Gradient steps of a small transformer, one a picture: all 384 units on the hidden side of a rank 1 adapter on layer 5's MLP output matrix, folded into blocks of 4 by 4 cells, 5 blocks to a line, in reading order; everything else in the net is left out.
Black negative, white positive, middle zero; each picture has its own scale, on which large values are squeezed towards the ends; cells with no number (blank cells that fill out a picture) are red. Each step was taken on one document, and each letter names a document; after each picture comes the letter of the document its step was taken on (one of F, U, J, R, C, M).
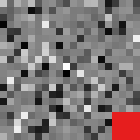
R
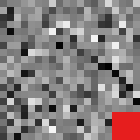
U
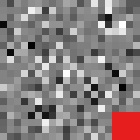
R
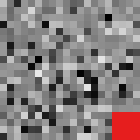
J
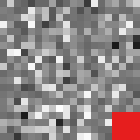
J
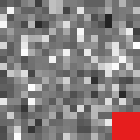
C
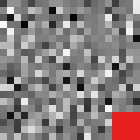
J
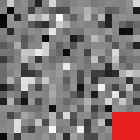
C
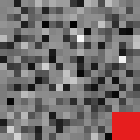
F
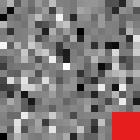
U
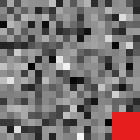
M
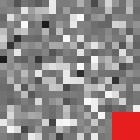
F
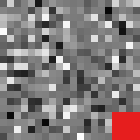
C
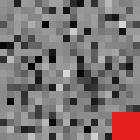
M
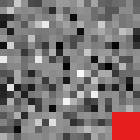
U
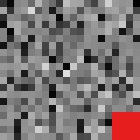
J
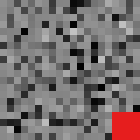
F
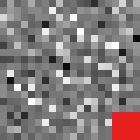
U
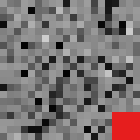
J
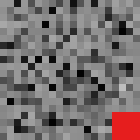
M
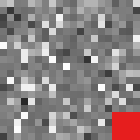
U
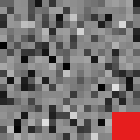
C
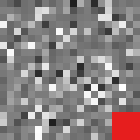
M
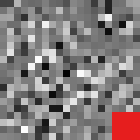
R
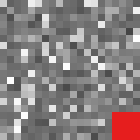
U
